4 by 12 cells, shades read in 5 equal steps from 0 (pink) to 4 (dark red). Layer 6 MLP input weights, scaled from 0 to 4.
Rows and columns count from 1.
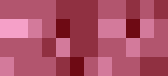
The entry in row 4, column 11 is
3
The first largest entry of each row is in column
5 5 4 6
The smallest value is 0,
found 2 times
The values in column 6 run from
3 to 4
